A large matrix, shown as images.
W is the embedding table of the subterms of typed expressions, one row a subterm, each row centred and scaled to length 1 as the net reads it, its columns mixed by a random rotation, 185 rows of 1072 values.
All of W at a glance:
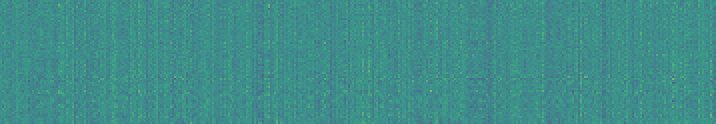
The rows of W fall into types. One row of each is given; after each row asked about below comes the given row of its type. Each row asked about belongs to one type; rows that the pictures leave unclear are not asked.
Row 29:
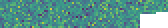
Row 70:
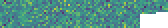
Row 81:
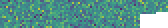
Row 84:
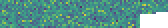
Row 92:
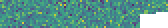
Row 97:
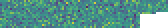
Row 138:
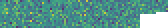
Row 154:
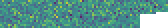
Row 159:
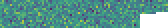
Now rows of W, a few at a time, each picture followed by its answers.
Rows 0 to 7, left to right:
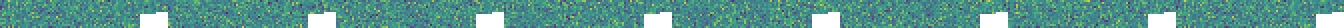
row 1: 70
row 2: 81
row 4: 29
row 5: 29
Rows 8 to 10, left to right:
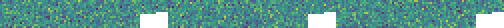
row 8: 138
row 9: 81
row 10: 92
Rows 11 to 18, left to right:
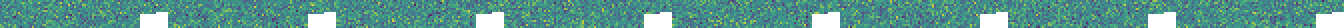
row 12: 84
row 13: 159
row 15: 97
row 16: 154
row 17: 138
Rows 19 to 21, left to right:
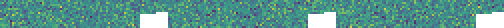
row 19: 159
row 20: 29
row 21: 138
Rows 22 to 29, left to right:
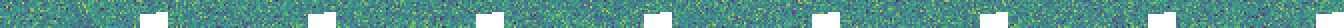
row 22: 81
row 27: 97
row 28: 70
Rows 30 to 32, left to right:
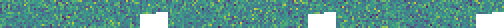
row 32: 81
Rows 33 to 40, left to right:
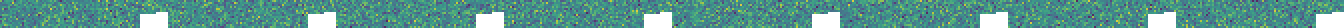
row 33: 29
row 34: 97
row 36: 81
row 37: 70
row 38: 154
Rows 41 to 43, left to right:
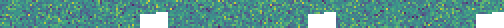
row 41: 29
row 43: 29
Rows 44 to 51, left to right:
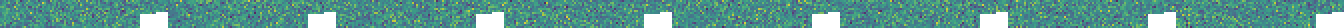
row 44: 138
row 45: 154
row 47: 159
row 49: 154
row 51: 159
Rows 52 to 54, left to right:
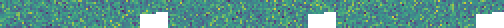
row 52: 92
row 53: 29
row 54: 138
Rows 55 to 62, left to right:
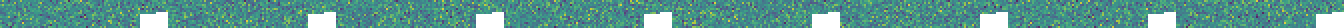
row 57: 29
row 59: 159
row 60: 70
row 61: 92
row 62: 154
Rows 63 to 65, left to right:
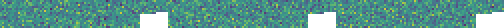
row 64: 159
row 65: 138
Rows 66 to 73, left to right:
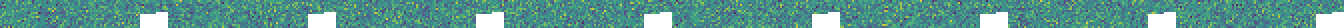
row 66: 70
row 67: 154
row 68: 29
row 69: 138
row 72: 97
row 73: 81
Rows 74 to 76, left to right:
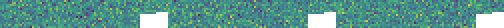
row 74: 29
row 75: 159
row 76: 138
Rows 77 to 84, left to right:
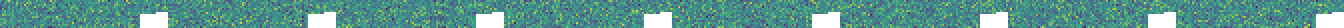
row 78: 97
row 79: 84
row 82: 29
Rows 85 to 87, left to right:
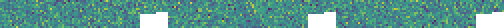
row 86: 81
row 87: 92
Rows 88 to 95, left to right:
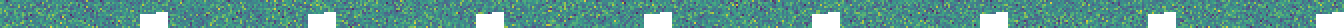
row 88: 159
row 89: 29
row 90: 97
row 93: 159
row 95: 81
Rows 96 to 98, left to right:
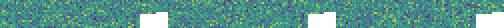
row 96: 84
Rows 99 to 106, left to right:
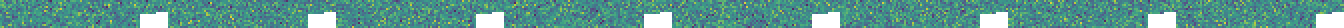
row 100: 159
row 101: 97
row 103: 81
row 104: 138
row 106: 97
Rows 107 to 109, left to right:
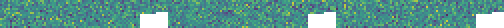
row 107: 159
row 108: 70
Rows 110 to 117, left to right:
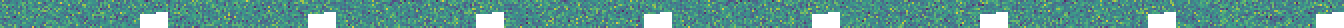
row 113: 97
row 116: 97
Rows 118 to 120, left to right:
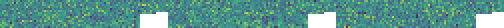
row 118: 84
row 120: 154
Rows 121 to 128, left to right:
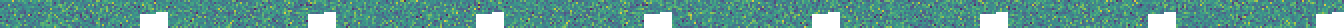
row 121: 154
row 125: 92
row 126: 81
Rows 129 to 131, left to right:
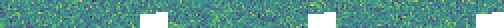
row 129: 92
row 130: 84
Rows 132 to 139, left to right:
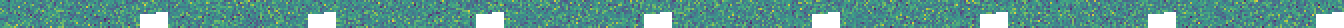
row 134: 159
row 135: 97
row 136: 138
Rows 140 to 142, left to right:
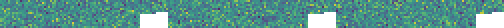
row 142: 92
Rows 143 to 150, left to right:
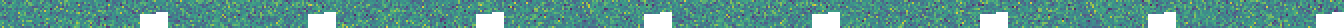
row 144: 154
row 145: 84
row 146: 81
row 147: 154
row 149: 81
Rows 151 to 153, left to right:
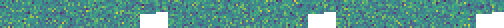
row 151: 70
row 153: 70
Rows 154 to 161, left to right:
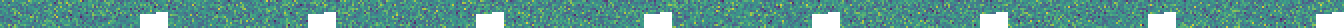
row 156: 138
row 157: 159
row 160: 159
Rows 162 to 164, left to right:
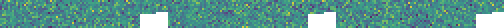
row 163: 70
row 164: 81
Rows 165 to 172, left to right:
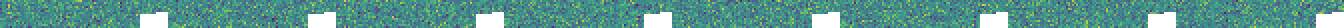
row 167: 154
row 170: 84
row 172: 70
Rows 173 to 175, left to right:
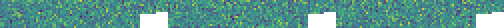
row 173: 154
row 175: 138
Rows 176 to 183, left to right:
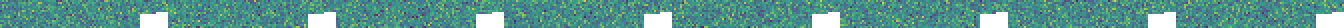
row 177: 138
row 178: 29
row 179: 154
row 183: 29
